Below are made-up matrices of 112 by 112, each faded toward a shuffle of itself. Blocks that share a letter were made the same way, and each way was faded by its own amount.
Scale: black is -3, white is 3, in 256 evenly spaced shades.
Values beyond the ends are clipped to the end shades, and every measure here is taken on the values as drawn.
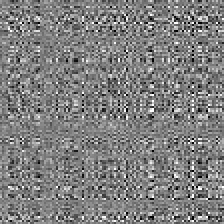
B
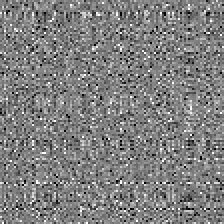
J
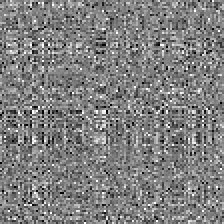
J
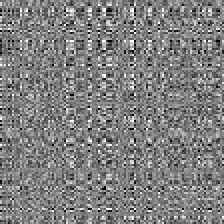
B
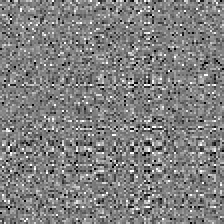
J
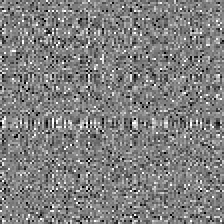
J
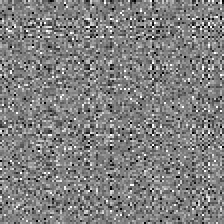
J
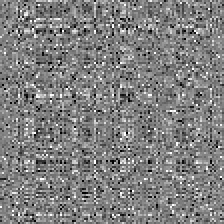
J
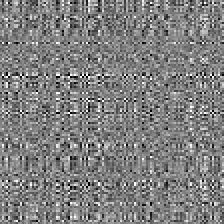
B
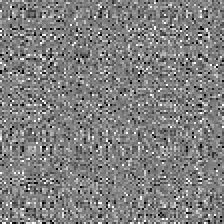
J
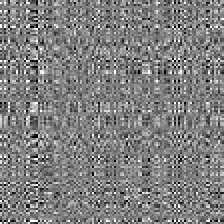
B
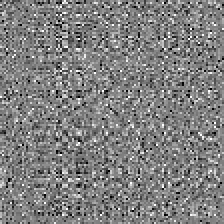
J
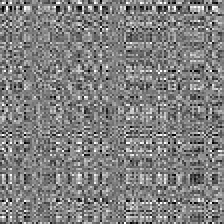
B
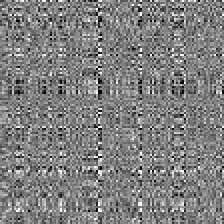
B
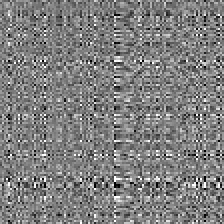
B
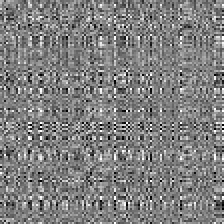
B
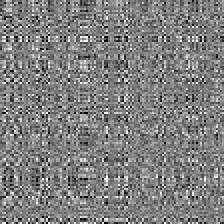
B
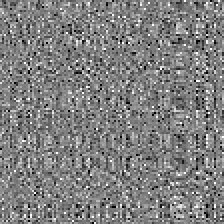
J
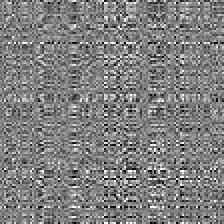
B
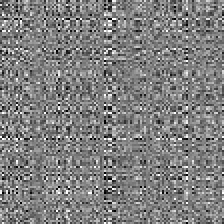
B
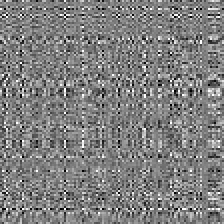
B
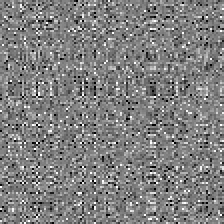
J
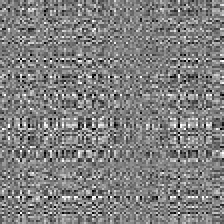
B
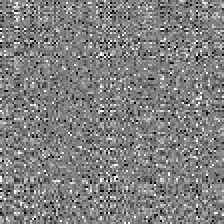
J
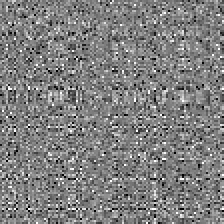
J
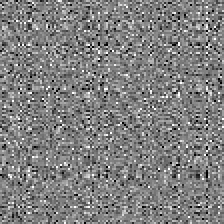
J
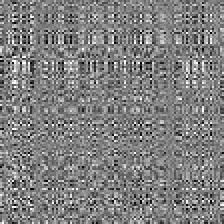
B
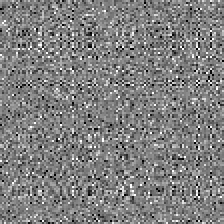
J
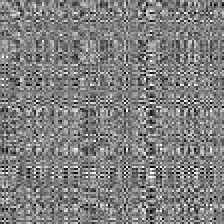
B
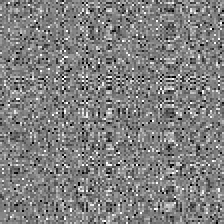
J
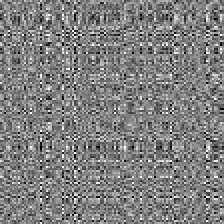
B
